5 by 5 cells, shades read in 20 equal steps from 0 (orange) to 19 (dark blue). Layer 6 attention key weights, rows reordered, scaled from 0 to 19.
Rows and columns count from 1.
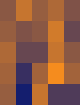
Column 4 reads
6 3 4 0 14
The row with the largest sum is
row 5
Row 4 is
7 16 7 0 7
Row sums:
37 42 43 37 59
